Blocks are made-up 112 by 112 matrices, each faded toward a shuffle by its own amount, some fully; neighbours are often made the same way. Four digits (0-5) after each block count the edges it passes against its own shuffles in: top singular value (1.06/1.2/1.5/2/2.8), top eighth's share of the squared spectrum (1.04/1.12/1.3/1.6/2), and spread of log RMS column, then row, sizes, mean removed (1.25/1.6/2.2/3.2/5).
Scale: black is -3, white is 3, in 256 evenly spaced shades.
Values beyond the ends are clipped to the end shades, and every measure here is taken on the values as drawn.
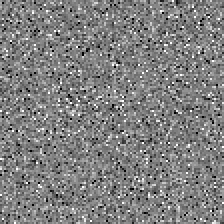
2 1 0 0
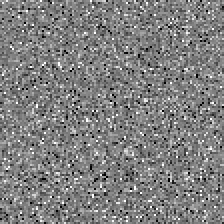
3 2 1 1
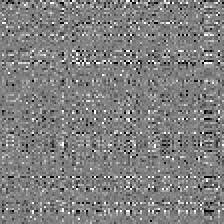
5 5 3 4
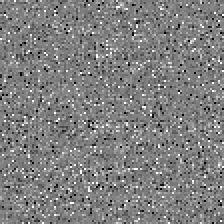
3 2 1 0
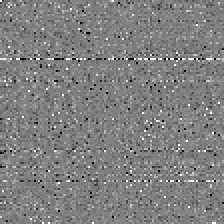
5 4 1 2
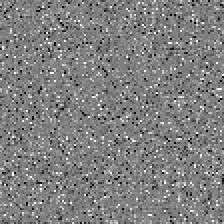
2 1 0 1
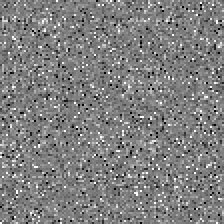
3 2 0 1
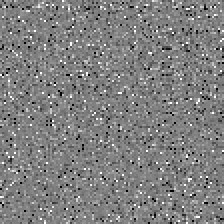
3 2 0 1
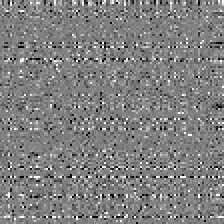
5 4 3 4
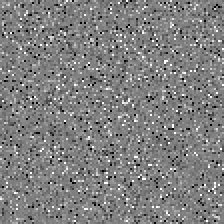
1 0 0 0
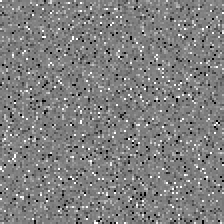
0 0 0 0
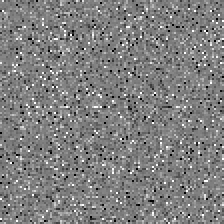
3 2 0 1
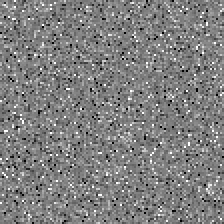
0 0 0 0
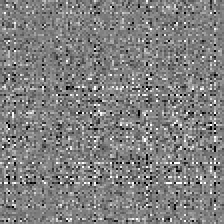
2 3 4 4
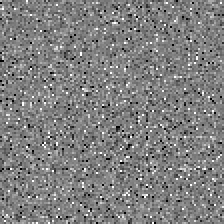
1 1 1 1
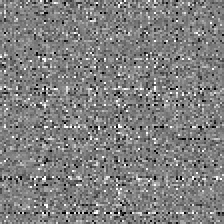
2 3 3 3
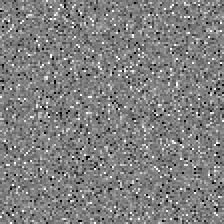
0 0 0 0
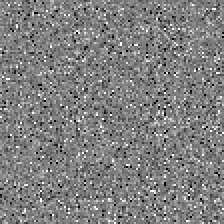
1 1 2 1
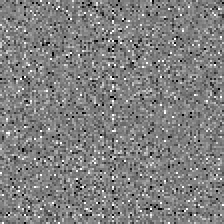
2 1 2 1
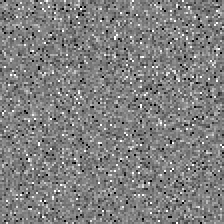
0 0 0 0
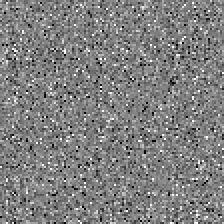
1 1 2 2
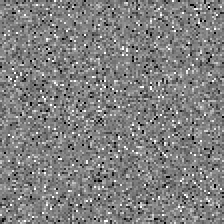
0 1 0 0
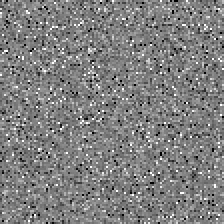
0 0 0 0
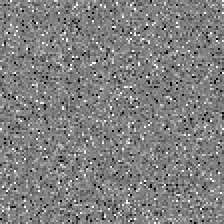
0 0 1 0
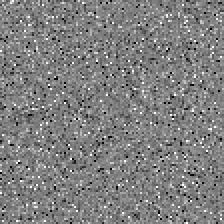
0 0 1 0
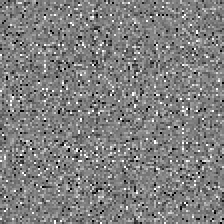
1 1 2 2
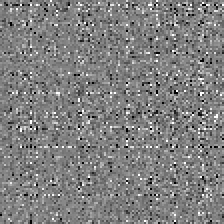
2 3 3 3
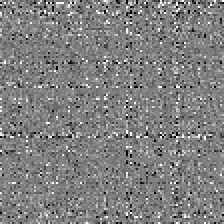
2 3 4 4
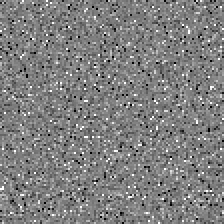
0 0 0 0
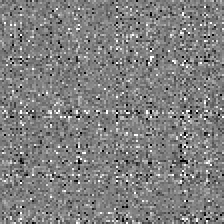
2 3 3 3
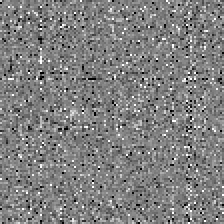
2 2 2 2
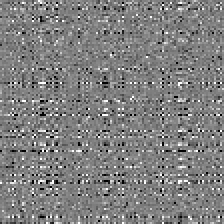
5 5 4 4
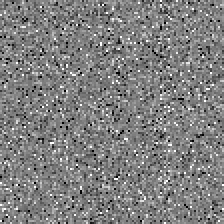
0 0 1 0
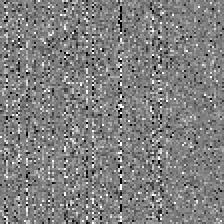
2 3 4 0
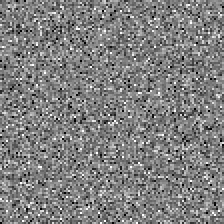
3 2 1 1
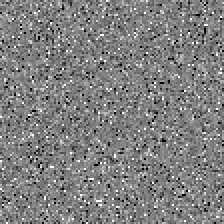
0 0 1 0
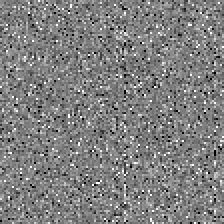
1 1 1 0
